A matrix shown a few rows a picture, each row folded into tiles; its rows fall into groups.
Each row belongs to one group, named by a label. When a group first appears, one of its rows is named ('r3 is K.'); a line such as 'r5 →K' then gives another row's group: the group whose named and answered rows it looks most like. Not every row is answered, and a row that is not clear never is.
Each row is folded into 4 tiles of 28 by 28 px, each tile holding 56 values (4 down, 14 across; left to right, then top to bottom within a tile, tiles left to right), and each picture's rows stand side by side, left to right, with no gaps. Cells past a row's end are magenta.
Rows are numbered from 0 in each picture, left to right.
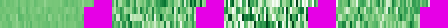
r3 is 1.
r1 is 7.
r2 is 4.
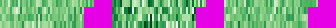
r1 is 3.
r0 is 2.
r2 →1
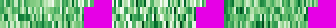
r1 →4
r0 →4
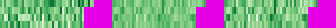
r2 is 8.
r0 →7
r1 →8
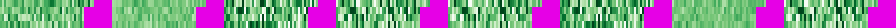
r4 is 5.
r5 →3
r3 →5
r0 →7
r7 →5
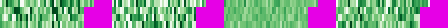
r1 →4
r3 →1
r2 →8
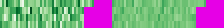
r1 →8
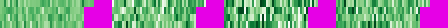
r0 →7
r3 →3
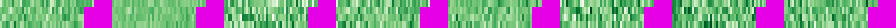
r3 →1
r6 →3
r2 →4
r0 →1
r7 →7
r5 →5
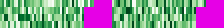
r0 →4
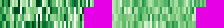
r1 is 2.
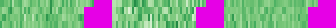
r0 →8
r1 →2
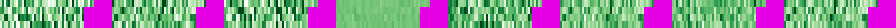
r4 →3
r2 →5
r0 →4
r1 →8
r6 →7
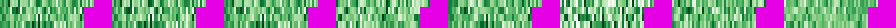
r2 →3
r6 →5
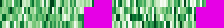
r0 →8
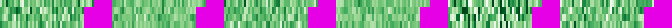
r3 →2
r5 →1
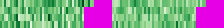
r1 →2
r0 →7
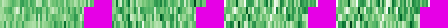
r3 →1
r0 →2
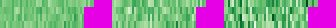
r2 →7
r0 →2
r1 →2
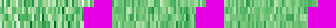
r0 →4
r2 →1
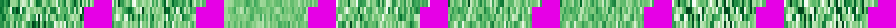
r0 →3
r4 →8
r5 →8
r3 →1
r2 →2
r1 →5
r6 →5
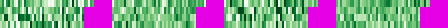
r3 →7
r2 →5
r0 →4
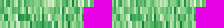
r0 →4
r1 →4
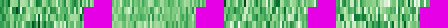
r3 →4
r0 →3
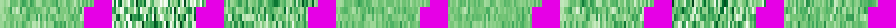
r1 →4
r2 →7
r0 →2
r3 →2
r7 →1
